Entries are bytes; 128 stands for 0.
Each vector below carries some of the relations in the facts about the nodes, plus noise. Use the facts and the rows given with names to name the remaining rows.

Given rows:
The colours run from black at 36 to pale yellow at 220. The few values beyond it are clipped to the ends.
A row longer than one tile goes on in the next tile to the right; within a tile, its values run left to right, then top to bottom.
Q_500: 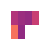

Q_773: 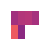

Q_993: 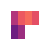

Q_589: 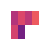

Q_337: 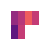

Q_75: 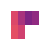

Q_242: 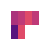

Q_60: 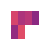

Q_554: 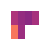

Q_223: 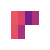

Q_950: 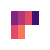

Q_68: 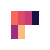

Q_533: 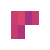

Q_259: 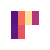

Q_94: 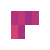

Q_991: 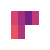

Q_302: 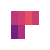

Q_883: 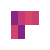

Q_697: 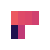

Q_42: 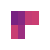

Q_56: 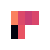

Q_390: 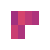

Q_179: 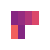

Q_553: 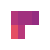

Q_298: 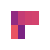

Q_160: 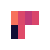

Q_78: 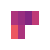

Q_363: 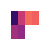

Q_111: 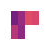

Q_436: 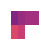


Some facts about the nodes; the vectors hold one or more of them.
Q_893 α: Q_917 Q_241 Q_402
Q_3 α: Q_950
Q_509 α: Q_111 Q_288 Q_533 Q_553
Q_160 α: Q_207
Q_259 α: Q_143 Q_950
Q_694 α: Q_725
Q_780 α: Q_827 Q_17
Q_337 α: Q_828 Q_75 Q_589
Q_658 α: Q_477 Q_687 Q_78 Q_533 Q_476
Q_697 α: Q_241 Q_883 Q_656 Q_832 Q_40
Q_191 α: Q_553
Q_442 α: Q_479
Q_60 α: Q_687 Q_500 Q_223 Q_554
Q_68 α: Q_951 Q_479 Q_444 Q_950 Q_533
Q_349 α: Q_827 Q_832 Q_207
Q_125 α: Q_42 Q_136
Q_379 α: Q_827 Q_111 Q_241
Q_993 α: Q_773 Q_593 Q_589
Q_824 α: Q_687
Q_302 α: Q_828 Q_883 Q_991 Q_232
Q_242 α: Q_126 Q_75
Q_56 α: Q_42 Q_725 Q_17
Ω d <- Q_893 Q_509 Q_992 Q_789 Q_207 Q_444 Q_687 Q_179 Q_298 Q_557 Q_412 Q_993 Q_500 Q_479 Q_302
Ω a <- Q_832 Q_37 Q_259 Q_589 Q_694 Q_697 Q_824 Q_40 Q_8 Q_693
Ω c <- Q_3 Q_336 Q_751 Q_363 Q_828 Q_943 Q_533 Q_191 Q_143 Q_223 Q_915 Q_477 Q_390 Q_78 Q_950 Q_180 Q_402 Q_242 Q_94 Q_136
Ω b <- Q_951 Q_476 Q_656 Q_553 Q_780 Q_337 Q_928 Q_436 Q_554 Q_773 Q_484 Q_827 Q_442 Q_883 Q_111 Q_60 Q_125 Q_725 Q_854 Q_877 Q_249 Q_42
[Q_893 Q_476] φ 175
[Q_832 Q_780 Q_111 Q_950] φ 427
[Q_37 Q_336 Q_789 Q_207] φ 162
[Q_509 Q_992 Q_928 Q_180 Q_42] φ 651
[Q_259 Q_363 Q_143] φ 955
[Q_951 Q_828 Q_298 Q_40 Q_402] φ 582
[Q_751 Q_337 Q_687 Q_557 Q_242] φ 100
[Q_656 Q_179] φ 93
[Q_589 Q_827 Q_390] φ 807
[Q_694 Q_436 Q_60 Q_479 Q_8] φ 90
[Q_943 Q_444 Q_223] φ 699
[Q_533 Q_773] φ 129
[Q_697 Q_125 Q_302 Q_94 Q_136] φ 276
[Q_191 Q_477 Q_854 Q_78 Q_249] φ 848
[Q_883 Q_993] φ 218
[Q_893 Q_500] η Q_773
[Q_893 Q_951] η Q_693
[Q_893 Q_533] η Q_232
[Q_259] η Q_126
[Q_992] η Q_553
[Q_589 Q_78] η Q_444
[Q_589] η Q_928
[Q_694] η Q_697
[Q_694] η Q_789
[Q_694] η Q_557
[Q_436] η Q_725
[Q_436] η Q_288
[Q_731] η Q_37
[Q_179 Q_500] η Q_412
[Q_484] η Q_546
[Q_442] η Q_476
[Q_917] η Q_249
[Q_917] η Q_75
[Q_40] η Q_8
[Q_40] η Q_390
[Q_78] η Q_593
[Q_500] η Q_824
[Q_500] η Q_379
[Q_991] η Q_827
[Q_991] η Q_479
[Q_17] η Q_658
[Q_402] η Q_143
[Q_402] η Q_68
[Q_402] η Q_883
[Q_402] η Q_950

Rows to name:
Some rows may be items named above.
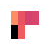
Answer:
Q_379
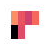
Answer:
Q_349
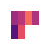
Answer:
Q_509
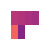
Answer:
Q_789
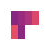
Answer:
Q_179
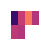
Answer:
Q_143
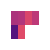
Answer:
Q_242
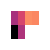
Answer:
Q_780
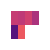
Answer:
Q_191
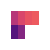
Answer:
Q_827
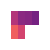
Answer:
Q_8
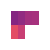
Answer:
Q_436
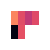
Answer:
Q_56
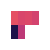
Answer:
Q_697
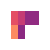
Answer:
Q_444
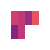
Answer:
Q_17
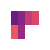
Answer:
Q_992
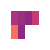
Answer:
Q_500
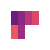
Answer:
Q_992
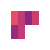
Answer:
Q_241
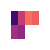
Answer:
Q_363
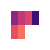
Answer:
Q_950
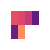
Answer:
Q_658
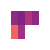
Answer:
Q_249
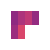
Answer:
Q_725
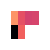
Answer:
Q_379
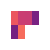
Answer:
Q_824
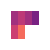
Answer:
Q_288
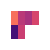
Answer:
Q_694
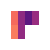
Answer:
Q_546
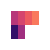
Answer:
Q_893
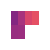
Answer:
Q_832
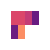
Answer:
Q_658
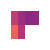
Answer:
Q_693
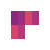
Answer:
Q_687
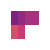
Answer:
Q_436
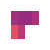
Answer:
Q_477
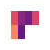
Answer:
Q_484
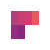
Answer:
Q_207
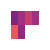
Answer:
Q_476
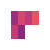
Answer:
Q_40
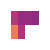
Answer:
Q_412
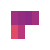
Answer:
Q_477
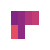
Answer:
Q_656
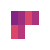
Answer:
Q_687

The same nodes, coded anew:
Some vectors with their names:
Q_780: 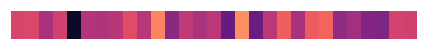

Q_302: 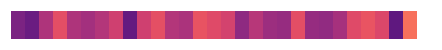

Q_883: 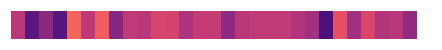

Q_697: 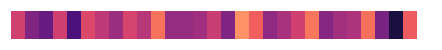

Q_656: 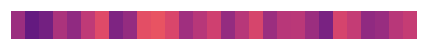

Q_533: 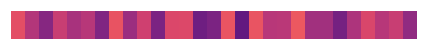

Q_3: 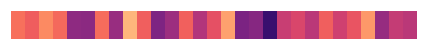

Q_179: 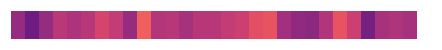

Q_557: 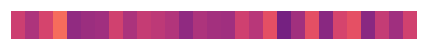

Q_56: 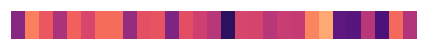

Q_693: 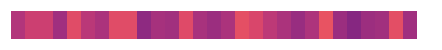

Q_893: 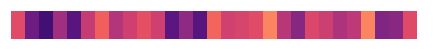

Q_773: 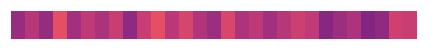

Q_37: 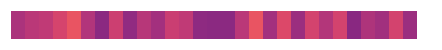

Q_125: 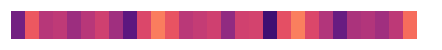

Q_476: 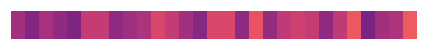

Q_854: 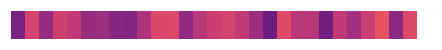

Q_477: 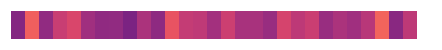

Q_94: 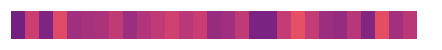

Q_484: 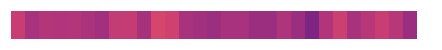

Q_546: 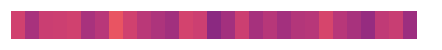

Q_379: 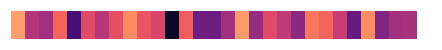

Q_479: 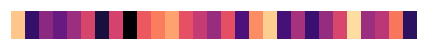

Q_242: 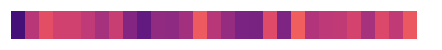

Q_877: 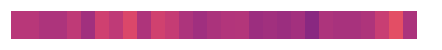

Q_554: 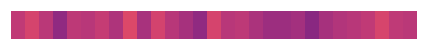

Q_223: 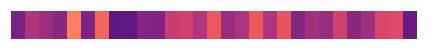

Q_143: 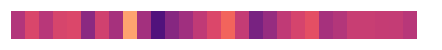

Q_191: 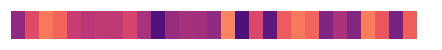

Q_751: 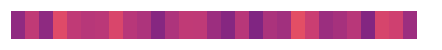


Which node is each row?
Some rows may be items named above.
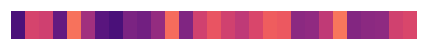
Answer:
Q_589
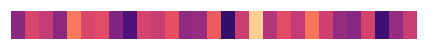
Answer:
Q_694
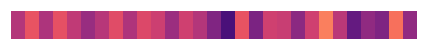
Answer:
Q_17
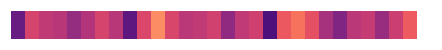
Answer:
Q_125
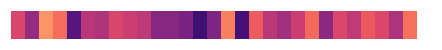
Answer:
Q_509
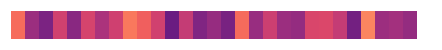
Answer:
Q_241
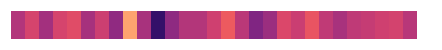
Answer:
Q_143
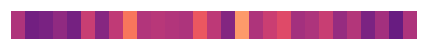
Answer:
Q_832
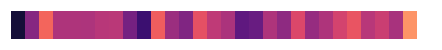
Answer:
Q_337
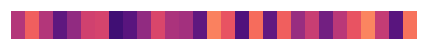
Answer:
Q_60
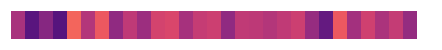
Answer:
Q_883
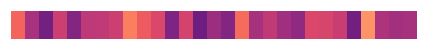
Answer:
Q_241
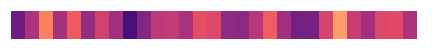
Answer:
Q_993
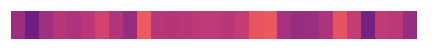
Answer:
Q_179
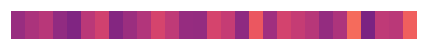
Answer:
Q_476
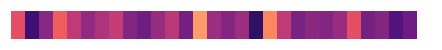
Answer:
Q_207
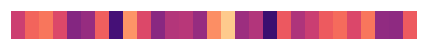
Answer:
Q_259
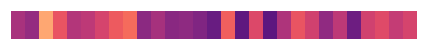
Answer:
Q_553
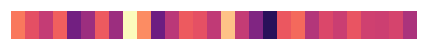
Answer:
Q_950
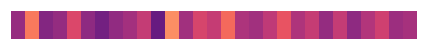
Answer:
Q_78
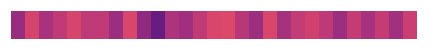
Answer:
Q_363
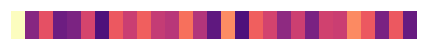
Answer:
Q_68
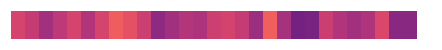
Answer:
Q_500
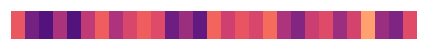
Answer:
Q_893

